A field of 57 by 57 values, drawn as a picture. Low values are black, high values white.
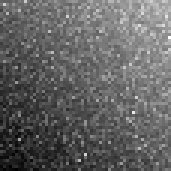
Histogram: bell-shaped. Stripes: none. Grain: fine. Slope: up to the top right. Ninth with the lowest average: bottom left.
